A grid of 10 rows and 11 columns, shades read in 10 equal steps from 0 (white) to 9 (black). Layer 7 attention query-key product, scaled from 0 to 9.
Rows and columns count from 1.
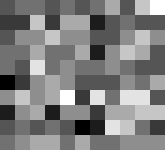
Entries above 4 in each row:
8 8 3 6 8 6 3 3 9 4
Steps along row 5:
up down up down up same down up up same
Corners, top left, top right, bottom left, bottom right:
6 0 5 4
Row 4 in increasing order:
2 3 3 3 4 5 5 5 5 6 8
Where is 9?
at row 6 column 1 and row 9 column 6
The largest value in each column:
9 7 6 8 6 9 8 6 6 6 7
